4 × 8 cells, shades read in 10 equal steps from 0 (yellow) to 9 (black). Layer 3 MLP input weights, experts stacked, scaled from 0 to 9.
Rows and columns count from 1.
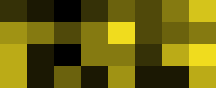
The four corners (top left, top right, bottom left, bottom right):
7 1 2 2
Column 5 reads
5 0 4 3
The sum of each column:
14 28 29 23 12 27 19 7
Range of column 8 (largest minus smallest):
4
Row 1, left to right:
7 8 9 7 5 6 4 1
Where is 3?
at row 2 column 1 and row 4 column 5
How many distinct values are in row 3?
6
